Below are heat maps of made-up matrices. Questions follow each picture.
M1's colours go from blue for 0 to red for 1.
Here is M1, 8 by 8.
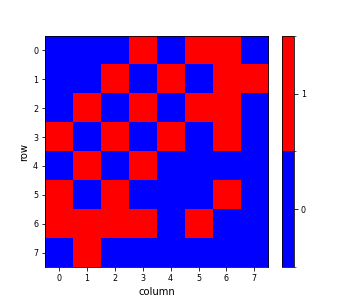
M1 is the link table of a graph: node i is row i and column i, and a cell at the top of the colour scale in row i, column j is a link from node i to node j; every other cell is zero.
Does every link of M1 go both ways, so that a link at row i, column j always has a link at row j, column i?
yes
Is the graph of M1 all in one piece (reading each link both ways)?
yes
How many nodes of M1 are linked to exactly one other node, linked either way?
1
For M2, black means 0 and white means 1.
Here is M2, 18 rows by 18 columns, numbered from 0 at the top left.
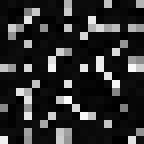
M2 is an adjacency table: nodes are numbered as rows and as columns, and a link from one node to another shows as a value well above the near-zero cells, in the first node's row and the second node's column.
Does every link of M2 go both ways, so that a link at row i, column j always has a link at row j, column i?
yes
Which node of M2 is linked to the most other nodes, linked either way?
node 3
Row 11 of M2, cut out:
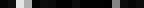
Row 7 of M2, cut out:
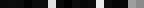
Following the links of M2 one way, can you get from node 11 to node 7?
yes
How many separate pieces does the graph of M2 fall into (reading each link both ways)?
1
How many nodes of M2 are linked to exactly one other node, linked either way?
1
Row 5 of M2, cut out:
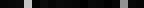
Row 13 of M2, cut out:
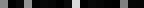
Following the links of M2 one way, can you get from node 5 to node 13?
yes
